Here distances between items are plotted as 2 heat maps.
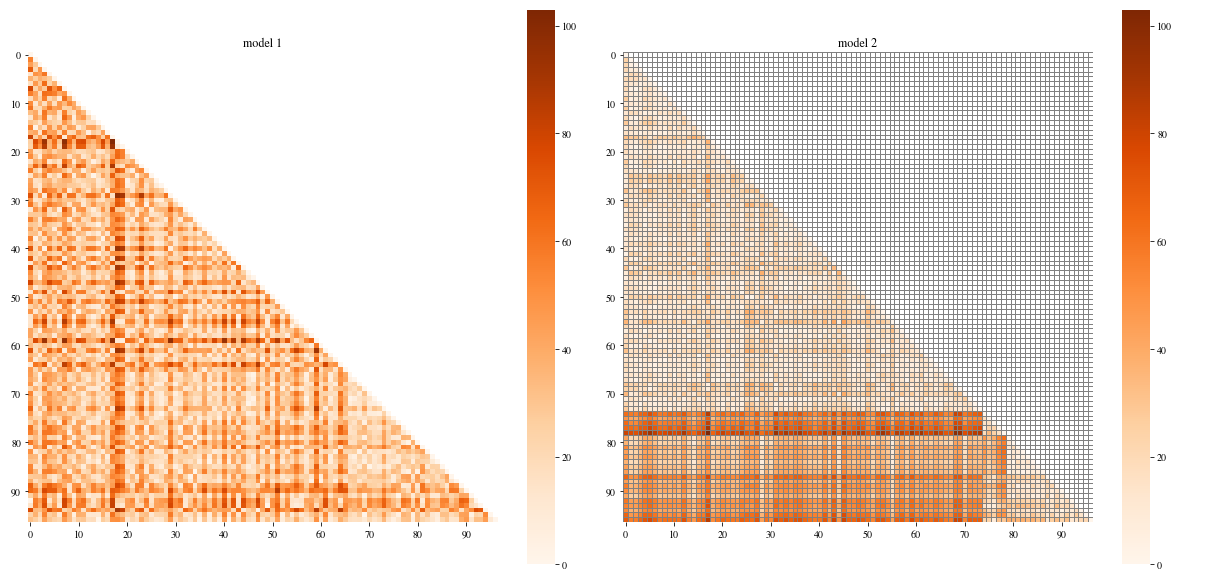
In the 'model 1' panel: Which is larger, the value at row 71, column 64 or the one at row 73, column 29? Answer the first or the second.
the first
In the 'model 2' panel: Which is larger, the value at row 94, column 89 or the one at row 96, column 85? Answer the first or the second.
the second
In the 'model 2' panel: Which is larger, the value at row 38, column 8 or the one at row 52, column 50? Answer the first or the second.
the second
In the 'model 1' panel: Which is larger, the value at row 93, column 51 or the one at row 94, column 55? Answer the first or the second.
the second
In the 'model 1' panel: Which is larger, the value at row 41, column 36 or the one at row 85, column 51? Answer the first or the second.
the second
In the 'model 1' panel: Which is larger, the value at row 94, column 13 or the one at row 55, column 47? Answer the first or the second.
the second
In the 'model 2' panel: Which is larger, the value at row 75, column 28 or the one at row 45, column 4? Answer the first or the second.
the first
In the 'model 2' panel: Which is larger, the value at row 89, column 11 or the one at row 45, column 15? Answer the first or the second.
the first
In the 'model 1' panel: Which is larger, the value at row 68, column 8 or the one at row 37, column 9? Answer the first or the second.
the first
